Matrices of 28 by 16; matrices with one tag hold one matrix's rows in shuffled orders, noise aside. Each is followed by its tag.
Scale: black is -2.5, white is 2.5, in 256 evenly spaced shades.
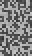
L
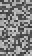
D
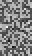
L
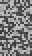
D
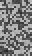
D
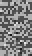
D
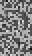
L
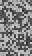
D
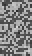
D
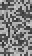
D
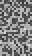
L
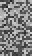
D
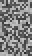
L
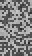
D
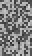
L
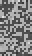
D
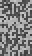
L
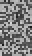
D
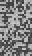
D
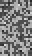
D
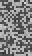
D
